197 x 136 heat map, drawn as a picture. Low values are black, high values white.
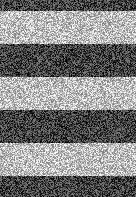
Average level on the scale: 50%. Slope: none. Stripes: horizontal, repeating 3 times. Histogram: flat.
